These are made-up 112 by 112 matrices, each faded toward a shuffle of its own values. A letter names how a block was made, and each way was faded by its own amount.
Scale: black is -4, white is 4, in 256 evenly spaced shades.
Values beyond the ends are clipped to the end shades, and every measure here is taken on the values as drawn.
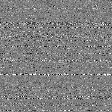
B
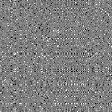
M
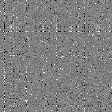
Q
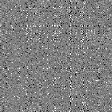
Q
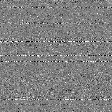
B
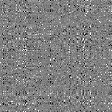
Q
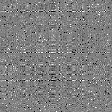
M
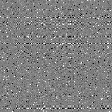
M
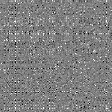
Q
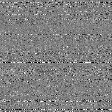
B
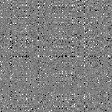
Q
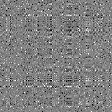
M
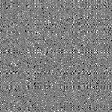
M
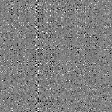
Q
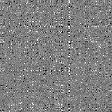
Q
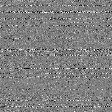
B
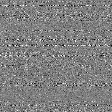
B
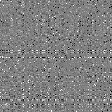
M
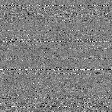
B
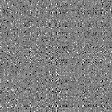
Q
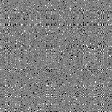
M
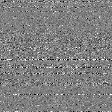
B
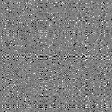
M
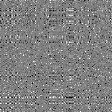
M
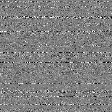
B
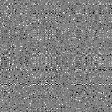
M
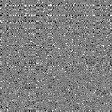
M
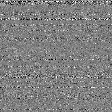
B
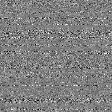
B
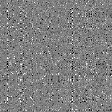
Q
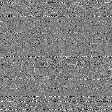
B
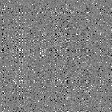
Q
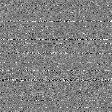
B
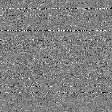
B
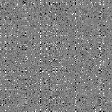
Q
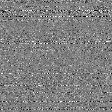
B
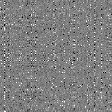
Q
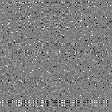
M
